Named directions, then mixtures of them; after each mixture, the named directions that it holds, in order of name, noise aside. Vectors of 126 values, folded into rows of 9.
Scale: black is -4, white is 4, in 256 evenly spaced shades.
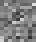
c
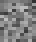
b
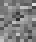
b, c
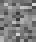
b, c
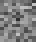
b, c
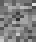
b, c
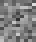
b, c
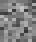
b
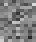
c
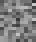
b, c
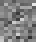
c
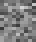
b, c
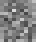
b, c
